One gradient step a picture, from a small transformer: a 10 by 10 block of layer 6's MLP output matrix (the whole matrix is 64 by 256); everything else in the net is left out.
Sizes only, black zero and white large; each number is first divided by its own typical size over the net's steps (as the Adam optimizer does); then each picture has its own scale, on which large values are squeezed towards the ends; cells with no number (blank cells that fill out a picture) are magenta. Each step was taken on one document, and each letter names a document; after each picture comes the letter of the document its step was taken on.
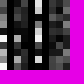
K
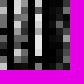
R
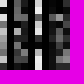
R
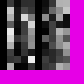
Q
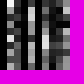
Q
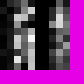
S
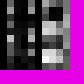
Q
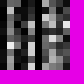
Q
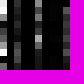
K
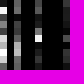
K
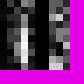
S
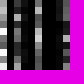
R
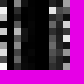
K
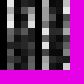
Q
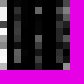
R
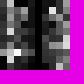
K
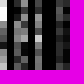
R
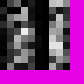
S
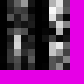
S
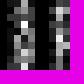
S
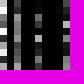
K
